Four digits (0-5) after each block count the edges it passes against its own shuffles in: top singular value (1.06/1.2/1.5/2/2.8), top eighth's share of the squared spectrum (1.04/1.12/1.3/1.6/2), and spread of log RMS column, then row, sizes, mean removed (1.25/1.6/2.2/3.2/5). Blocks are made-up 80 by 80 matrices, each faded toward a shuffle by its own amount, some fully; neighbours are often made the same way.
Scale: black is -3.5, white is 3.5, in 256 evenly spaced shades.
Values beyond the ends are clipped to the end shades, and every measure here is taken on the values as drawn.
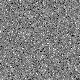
0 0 0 0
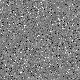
0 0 0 0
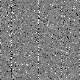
2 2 2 0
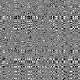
5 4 3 3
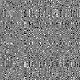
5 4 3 2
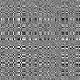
5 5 4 4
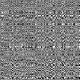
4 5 3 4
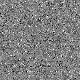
0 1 0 1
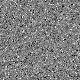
0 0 0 0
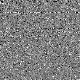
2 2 0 2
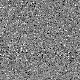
0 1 0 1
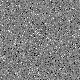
0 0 0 0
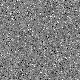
0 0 0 0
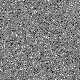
0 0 0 0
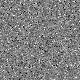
0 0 0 0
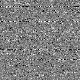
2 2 0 3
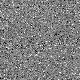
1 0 0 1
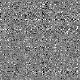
2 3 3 3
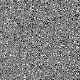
1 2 2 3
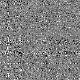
1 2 2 3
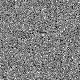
1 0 0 0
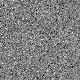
1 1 0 0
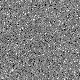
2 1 0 0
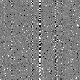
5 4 3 1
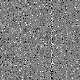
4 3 2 1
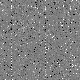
3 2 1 0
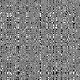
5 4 3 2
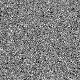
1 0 0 2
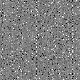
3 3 2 0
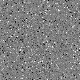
2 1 0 0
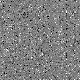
3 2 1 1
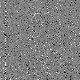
3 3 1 0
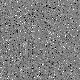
2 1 1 0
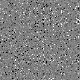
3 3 1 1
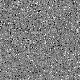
3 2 0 1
